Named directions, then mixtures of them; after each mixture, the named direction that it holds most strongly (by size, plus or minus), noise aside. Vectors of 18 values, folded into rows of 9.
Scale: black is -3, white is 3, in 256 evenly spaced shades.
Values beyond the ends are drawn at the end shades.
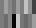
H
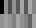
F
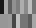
F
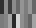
F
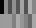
F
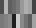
H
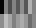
F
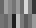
H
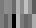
H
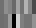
H
